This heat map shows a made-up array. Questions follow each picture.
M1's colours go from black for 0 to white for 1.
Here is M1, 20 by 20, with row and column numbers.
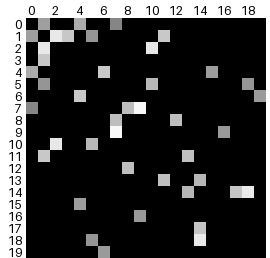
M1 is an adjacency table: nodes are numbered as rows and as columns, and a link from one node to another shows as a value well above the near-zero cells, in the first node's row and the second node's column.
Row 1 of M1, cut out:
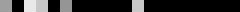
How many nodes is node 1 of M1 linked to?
5
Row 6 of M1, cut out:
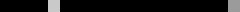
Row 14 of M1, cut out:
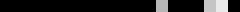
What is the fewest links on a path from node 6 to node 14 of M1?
6
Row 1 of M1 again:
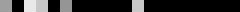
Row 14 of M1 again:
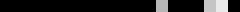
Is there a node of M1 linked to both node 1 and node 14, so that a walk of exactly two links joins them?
no
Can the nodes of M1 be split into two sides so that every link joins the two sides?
yes
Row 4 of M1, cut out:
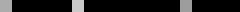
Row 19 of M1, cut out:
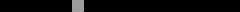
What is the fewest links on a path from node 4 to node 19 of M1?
2
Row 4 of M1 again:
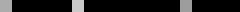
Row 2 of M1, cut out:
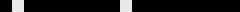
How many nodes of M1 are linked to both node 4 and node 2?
0
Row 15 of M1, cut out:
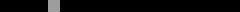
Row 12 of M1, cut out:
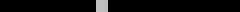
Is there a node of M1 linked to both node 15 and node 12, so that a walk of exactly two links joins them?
no
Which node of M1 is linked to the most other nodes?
node 1
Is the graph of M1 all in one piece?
yes
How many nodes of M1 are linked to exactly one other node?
6
